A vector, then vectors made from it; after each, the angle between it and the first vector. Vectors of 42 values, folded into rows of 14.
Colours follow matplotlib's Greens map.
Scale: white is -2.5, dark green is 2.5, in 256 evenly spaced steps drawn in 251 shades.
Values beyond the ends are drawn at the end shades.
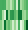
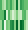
nearly opposite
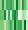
partly opposed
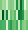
orthogonal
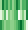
partly opposed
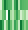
partly opposed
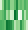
partly opposed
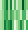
orthogonal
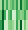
partly opposed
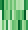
orthogonal
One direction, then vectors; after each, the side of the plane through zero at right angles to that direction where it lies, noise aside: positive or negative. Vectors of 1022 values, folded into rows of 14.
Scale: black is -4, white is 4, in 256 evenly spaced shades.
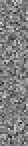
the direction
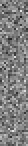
positive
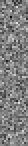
negative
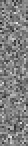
negative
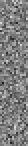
positive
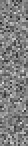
negative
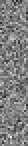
negative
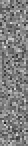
negative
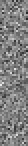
negative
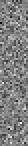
negative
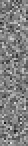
negative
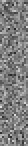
positive
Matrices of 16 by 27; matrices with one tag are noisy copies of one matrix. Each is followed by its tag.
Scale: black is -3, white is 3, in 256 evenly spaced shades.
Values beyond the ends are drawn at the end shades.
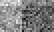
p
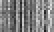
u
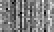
u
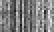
u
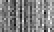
u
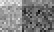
p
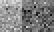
p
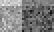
p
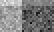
p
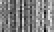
u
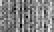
u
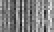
u
